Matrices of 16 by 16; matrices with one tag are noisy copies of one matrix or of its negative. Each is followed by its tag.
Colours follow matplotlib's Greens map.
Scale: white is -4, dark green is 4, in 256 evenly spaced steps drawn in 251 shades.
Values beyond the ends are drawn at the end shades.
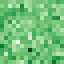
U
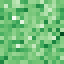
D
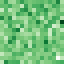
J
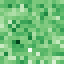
U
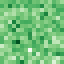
U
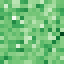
D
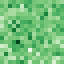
U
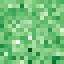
U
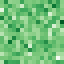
J
